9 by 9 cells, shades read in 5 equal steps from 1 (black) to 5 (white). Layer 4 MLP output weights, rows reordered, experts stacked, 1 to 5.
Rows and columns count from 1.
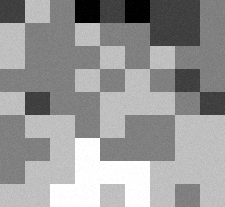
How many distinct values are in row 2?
3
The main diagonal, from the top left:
2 3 3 4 4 3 3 4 4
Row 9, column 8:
3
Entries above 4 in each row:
0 0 0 0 0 0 1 3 3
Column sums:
30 30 32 33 32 31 29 27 30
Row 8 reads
3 4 4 5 5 5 4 4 4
